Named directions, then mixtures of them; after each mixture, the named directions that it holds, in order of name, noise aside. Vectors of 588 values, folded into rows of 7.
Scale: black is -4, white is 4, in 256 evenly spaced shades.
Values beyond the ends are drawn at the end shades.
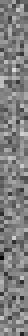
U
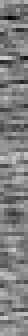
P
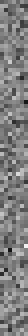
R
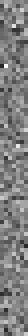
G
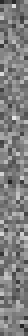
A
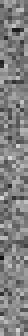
G, P, U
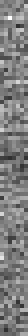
A, P, U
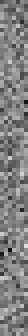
A, R, U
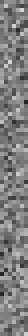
G, R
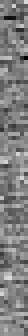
A, P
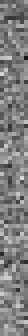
A, P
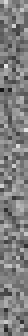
G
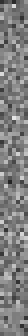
A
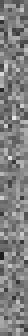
A, G, U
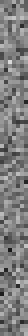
A, P, R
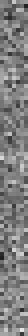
P, R, U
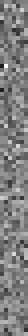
A, G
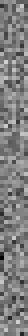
U
